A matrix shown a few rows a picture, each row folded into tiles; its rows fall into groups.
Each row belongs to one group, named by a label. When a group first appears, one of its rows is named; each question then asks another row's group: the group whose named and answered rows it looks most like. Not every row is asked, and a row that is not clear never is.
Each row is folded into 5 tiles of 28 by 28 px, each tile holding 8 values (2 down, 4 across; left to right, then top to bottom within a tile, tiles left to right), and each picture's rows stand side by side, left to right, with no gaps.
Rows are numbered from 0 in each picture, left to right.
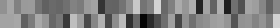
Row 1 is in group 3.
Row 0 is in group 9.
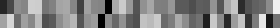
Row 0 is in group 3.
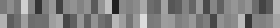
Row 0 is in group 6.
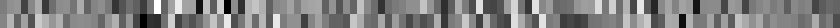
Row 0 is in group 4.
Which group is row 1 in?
3
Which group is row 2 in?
9
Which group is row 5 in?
4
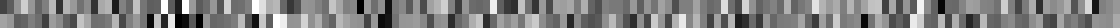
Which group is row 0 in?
6
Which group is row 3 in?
6
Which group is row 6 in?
9
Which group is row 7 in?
6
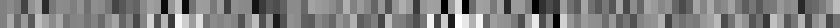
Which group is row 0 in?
4
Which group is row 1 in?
4
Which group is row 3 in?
4
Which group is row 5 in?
9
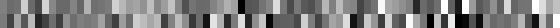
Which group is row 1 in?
9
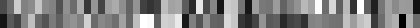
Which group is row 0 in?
3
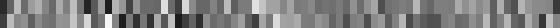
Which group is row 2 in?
9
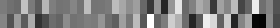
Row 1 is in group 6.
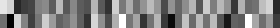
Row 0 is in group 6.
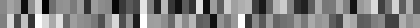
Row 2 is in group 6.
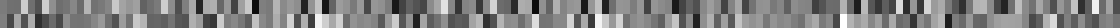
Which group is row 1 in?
6
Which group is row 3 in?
6
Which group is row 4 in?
4
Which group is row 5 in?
4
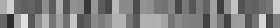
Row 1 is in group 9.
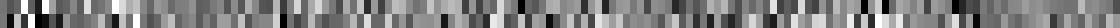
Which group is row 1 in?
3
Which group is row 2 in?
3
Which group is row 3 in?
9
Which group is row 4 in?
4
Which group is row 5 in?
6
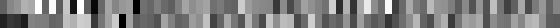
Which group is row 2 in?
6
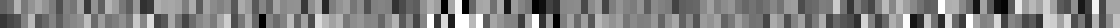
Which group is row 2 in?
4
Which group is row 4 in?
4
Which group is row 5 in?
9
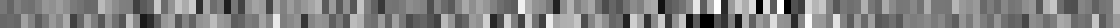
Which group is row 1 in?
3
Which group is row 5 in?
3
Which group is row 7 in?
6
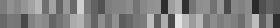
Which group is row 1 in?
4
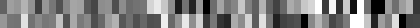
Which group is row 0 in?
6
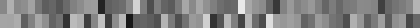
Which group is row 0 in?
9
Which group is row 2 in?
9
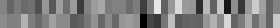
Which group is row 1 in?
3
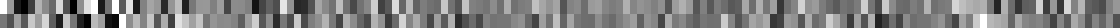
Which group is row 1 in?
4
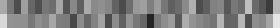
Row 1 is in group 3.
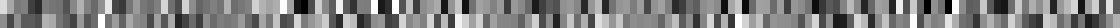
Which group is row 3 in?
4
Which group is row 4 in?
4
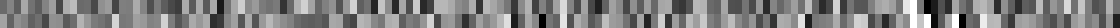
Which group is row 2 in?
6
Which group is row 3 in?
6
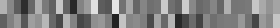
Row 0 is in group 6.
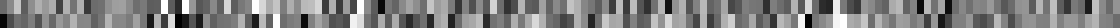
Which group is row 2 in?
9
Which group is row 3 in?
6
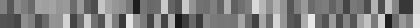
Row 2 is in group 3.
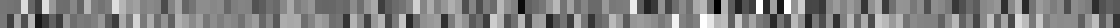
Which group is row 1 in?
4
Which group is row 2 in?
9
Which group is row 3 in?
9
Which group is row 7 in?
4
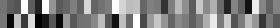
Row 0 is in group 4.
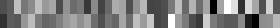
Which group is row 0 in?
3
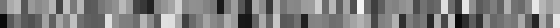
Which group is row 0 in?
3
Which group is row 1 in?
3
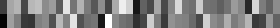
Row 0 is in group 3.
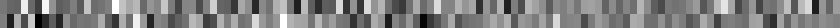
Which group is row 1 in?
6
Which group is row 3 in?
3
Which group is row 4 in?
9
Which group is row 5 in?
6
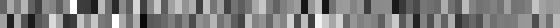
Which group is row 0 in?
6
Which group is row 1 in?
3
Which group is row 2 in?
4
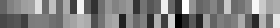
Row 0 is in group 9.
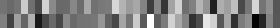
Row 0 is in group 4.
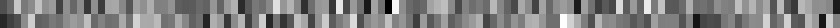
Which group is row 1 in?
9
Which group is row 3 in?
6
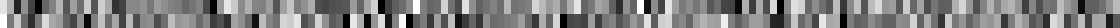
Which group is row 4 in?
3
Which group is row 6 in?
3
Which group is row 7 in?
9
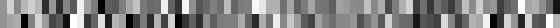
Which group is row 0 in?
9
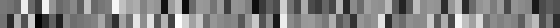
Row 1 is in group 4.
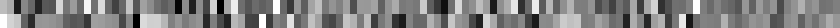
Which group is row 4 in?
9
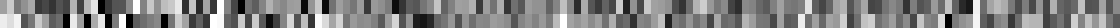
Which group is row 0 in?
9
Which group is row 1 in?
9
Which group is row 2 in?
4
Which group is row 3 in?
3
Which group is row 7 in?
6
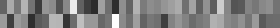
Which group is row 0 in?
6
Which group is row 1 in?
9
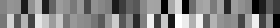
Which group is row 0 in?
4
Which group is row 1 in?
4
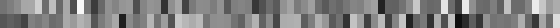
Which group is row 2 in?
9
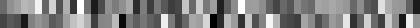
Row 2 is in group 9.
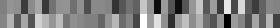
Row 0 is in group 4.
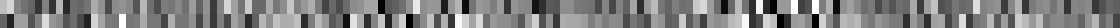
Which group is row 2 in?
9
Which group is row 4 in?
9
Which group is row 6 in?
9
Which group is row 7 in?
4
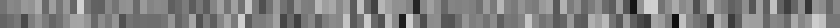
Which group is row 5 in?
6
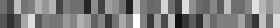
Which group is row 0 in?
3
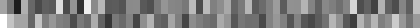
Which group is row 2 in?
6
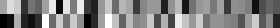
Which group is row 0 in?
3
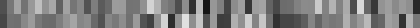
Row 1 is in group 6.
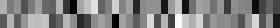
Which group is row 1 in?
4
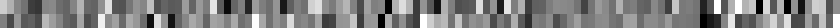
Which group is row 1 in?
6
